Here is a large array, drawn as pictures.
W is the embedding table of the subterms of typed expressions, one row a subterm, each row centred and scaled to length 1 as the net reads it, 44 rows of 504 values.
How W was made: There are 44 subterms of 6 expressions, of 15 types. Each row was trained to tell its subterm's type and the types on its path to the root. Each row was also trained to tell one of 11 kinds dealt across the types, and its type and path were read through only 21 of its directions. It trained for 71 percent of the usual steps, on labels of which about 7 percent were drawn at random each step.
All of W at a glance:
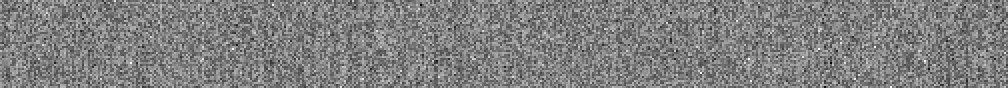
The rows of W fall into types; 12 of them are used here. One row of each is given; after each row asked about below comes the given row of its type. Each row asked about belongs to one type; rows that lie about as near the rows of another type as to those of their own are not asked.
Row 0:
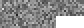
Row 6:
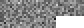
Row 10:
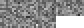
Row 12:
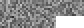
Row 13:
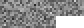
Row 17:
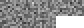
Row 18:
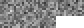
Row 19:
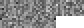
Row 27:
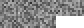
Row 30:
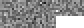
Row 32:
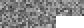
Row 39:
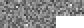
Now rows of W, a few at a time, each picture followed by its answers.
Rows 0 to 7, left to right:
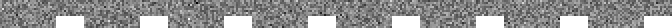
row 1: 13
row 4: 12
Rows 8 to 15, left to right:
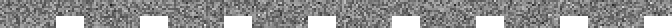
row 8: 6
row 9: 17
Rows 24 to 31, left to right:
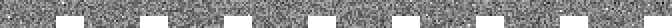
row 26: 32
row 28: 18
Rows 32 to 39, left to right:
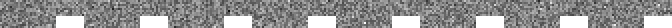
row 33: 17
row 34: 19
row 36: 39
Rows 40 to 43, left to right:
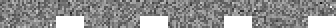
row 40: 6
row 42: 10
